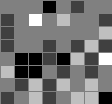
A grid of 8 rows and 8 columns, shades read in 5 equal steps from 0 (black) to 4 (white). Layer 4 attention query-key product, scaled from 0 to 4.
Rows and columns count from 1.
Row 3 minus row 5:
-1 2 2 1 2 -1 1 -1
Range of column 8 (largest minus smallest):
4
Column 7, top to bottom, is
2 2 2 3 1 1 3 3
